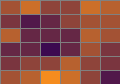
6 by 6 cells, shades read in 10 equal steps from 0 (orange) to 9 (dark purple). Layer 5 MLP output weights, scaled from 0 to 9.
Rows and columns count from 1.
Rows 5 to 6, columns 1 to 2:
6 5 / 4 3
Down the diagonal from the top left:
4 8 7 7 5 8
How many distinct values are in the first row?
4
